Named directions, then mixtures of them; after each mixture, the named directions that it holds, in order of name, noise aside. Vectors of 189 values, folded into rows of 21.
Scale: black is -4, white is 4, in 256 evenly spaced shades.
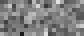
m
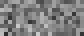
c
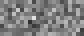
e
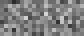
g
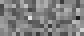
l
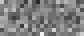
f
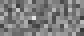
e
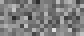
f, g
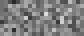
g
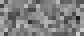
c, f, l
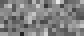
m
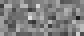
c, l, m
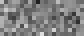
c, f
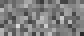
c, g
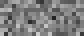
c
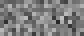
c, g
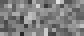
m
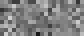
c, g, l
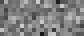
f, m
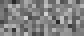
g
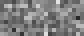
g, l, m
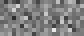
f, g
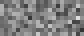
l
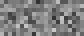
c, f, g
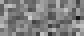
f, l, m
